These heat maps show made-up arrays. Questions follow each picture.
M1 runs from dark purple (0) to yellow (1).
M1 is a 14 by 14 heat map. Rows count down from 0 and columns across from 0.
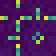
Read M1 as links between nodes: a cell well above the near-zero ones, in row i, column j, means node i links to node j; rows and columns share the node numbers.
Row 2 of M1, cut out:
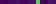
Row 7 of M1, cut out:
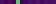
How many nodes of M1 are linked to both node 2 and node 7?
0
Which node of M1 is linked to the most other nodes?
node 4
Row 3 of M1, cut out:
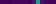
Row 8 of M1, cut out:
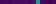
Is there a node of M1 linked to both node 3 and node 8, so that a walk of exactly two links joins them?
yes
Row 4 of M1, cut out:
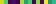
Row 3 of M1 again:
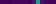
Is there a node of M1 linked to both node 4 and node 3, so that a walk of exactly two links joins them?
yes
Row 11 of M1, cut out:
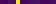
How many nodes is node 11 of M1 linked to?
1
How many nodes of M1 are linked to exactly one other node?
12
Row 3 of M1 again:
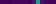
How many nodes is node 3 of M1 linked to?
1
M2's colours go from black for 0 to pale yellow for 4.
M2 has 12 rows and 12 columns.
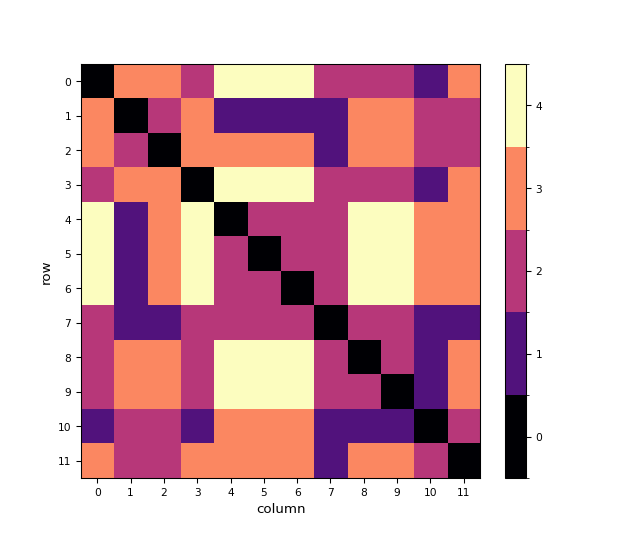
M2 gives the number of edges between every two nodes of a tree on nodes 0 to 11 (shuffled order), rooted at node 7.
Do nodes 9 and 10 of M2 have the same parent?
no
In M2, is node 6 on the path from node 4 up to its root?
no
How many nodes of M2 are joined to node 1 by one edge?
4
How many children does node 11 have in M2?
0
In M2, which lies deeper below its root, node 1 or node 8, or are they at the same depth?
node 8
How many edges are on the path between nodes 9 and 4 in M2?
4
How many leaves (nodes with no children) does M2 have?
9
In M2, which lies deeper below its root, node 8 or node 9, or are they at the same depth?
the same depth
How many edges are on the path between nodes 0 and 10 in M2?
1
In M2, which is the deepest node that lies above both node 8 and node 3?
10
